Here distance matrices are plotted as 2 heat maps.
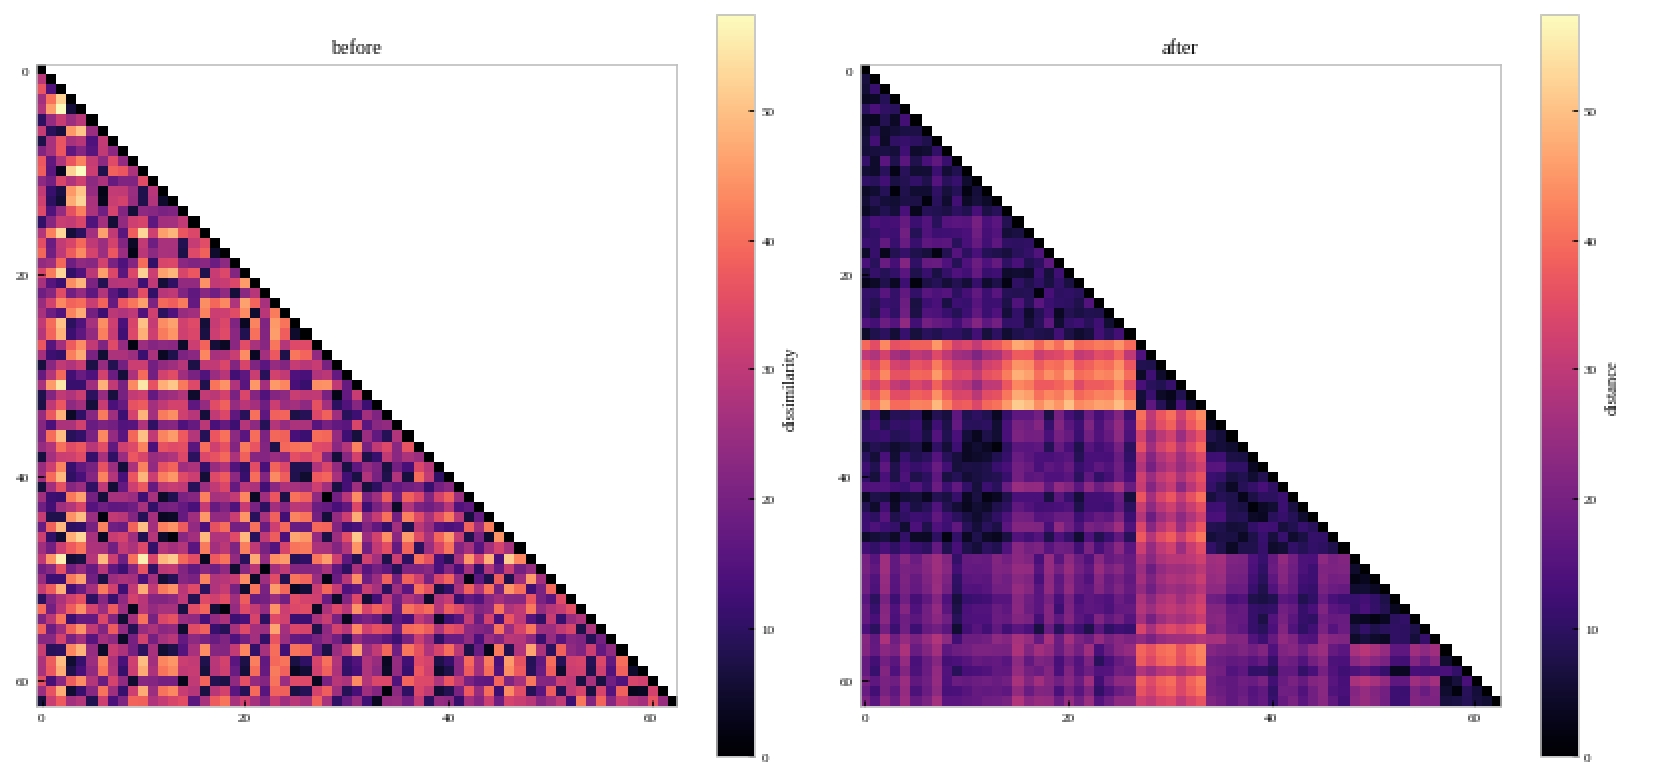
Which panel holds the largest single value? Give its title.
before
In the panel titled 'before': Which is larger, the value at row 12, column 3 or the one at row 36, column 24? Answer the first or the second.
the first
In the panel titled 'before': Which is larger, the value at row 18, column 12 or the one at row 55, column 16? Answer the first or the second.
the second
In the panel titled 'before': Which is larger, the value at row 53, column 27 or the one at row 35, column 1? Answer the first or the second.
the second
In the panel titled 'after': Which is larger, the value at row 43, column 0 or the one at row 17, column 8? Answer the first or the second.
the second
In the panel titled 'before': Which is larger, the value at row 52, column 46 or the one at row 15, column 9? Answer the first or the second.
the second
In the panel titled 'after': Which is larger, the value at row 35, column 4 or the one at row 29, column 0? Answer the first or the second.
the second
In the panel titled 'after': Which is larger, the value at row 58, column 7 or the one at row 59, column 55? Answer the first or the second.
the first
